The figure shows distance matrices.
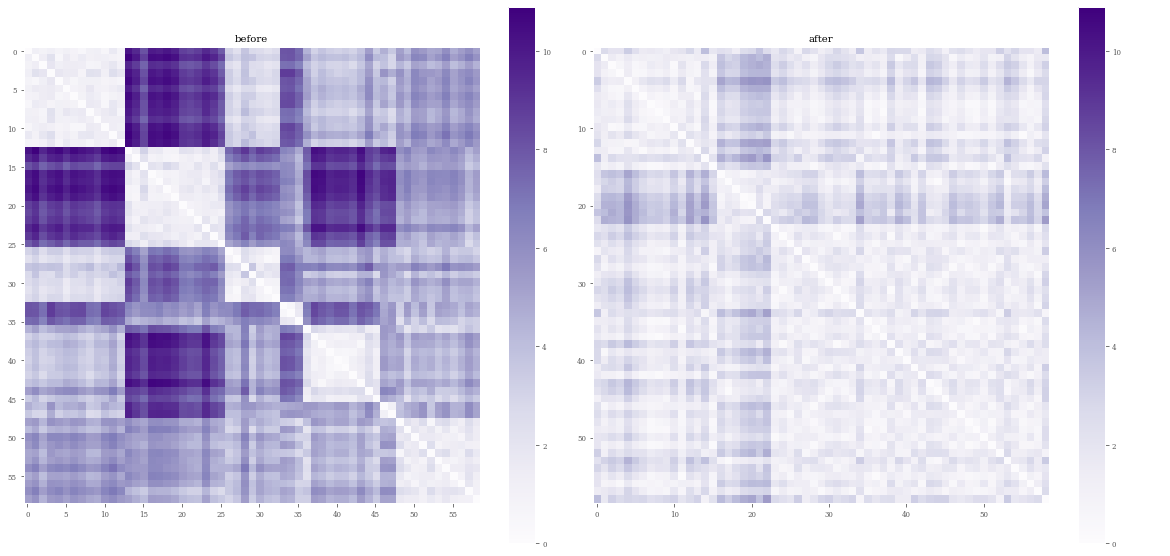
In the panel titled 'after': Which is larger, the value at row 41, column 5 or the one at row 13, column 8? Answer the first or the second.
the first
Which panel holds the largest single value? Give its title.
before
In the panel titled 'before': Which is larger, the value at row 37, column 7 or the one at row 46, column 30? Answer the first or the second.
the second
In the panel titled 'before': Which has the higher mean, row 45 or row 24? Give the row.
24
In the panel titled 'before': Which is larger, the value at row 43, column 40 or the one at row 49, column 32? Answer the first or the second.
the second
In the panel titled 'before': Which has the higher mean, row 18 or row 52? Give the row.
18
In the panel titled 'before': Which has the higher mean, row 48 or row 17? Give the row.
17
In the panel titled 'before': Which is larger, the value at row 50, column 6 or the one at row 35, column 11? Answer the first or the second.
the second
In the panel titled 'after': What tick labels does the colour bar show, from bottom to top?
0, 2, 4, 6, 8, 10
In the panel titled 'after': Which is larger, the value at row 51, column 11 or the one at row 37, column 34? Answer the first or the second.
the second
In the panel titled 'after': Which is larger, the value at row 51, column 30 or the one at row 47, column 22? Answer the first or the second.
the second
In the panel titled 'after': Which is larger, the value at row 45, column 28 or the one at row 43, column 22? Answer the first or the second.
the second
